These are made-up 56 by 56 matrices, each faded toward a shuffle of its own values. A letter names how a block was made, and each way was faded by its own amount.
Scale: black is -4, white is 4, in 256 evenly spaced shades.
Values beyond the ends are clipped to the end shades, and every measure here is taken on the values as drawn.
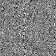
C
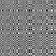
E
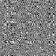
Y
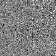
C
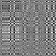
E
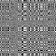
E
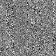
C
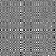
E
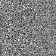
C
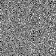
C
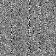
C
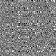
Y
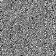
C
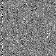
C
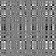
E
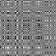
E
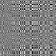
E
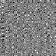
Y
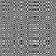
E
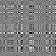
E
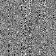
C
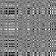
E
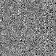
C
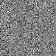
C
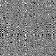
Y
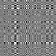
E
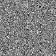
C
